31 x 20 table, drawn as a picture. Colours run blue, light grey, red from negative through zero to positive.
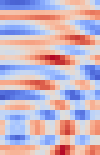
Stripes: horizontal, repeating 7 times. Rings: centred on the bottom left. Average level on the scale: 50%.
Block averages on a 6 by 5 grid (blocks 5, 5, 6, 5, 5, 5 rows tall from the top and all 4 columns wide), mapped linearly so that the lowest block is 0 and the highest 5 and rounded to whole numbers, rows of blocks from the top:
1 1 3 3 3 | 1 2 3 4 2 | 1 2 3 3 0 | 1 2 4 0 2 | 1 2 1 3 2 | 2 2 2 5 3
